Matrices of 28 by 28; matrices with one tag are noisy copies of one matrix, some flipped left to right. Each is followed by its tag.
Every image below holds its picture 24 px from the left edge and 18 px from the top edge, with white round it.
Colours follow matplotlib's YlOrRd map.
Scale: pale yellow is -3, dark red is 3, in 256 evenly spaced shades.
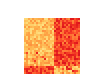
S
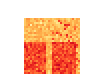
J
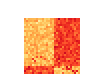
S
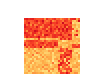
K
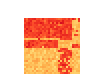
K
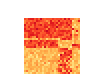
K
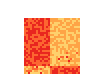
S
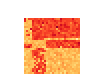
K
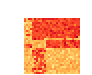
K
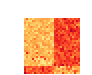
S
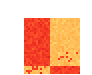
S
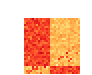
S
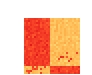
S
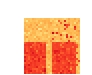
J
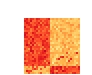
S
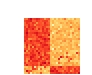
S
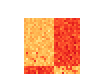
S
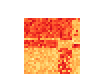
K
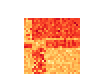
K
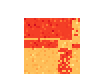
K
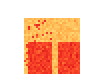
J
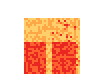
J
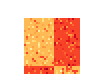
S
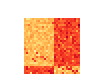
S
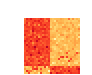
S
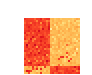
S
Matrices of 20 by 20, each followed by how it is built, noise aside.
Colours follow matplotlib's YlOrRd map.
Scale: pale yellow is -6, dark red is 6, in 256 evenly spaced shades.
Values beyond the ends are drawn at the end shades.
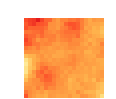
smooth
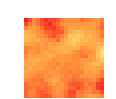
smooth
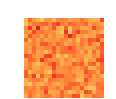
noise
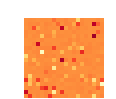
sparse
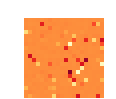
sparse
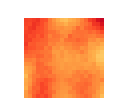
smooth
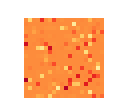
sparse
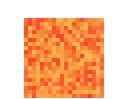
noise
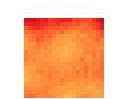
smooth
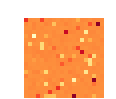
sparse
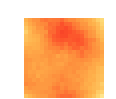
smooth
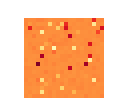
sparse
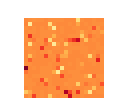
sparse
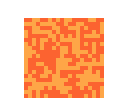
noise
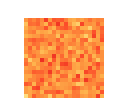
noise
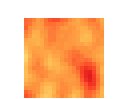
smooth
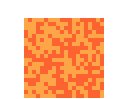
noise
